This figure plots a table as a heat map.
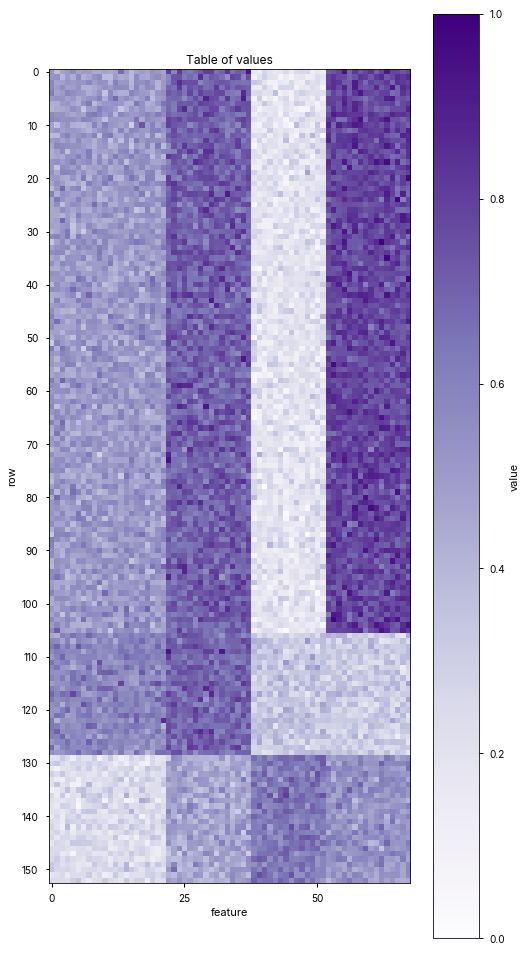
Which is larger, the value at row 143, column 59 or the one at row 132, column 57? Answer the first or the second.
the first
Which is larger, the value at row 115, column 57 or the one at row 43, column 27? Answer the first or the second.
the second
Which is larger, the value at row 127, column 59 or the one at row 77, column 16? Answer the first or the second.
the second
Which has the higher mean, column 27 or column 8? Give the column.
27
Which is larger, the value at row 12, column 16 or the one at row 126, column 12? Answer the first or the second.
the second
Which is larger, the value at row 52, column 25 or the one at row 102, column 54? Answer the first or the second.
the second
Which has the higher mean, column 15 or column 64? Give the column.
64
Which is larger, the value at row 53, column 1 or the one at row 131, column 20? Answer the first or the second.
the first
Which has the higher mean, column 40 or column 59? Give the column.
59
